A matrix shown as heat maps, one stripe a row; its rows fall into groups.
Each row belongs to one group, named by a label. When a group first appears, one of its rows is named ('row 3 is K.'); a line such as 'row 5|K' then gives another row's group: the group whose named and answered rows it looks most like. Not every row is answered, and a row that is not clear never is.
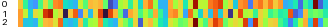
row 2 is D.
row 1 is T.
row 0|D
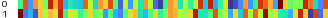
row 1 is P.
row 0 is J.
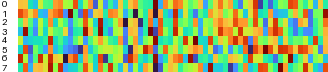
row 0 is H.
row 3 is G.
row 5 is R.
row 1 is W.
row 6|T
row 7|J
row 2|G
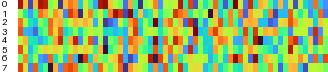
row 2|H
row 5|H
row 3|P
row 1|T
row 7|H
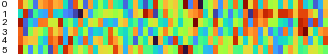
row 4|W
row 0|P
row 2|D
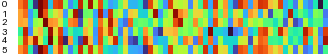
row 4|J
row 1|T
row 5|D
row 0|D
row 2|T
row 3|J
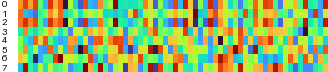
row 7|G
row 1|P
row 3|G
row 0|W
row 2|W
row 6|H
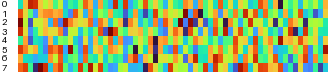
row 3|T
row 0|J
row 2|H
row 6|P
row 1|P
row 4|R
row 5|W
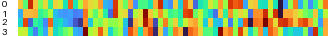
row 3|G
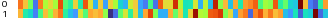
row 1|D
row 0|P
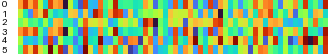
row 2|D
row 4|G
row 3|W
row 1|T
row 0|W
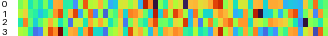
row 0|D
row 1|H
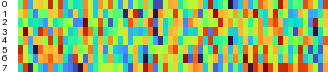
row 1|P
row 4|J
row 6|P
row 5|P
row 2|G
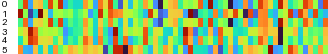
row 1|T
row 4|J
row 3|W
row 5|H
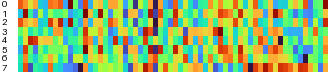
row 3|D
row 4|J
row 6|G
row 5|G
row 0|W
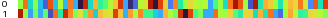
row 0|R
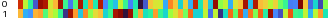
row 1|T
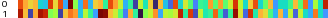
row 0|W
